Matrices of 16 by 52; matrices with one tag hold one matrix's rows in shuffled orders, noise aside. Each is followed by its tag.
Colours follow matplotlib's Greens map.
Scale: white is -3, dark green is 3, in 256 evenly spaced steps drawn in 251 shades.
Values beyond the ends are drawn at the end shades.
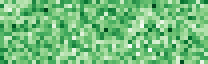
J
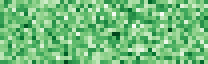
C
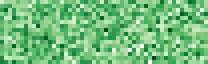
J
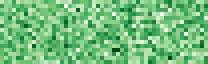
C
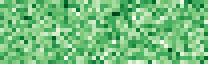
C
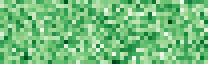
C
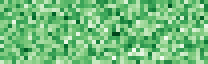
C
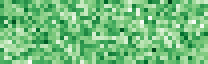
J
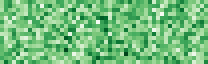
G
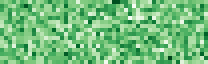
C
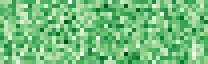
G
